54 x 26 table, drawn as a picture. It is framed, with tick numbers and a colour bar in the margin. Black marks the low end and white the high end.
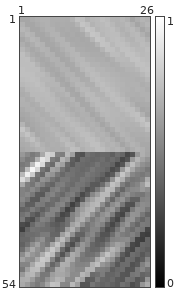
The table splits into 2 rows of 1 panel. Panel 1,1: high, slanting down to the right, faint in contrast. Panel 2,1: middling, slanting up to the right, strong in contrast.
